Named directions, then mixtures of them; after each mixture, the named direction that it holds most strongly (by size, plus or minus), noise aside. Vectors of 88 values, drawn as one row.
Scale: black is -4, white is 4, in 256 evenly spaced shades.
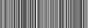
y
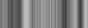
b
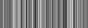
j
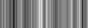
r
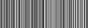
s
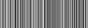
s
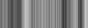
b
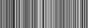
s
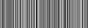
y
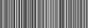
y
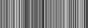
s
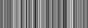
j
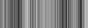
b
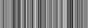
j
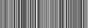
y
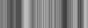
b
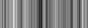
r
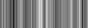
r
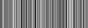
j
